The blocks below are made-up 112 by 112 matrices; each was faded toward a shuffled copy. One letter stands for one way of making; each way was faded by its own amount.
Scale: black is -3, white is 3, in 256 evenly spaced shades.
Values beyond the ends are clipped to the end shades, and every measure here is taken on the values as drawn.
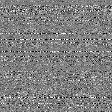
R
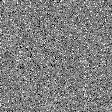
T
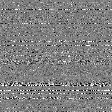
R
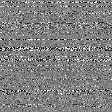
R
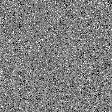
T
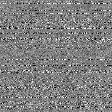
R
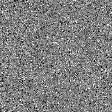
T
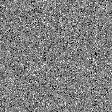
T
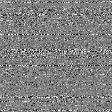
R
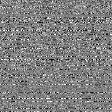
R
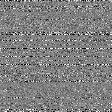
R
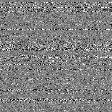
R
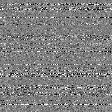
R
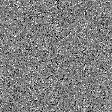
T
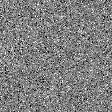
T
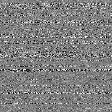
R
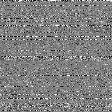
R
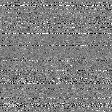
R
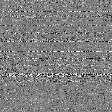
R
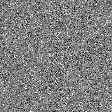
T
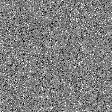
T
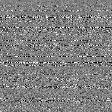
R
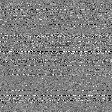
R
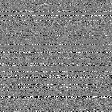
R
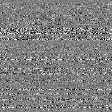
R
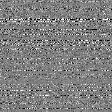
R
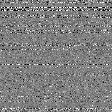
R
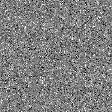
T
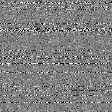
R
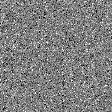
T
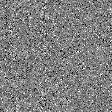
T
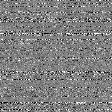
R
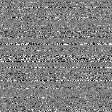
R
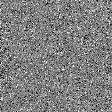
T
